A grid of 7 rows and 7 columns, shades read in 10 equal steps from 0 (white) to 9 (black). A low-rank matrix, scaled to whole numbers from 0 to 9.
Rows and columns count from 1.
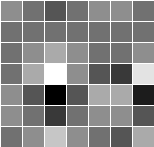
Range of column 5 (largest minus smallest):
3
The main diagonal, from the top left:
4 5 3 4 3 4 3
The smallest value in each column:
4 3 0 4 3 3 1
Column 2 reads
5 5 4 3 6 5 4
